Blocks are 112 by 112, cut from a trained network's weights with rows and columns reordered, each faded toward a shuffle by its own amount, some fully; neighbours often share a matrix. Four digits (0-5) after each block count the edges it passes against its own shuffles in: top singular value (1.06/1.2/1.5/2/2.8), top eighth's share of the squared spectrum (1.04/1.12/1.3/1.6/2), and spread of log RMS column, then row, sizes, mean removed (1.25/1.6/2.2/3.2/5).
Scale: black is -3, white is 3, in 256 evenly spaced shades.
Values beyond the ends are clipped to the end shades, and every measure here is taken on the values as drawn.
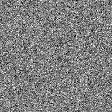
2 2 0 1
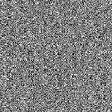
3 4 1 3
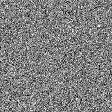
3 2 0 1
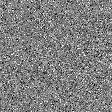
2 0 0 0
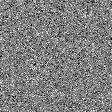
0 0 0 0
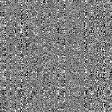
4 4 4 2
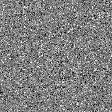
2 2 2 0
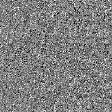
3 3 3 1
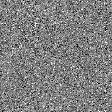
3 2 2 0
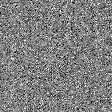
0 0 0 0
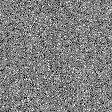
0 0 0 0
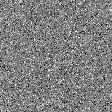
0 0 0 0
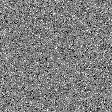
0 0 0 0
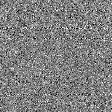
2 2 0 2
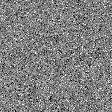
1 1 0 1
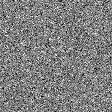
1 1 0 0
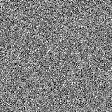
3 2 0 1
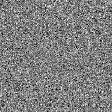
2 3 1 1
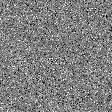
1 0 0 0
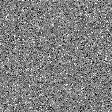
2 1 1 0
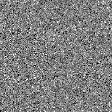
3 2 2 1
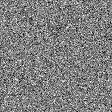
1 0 0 0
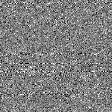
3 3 1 3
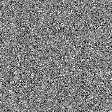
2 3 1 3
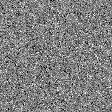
1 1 0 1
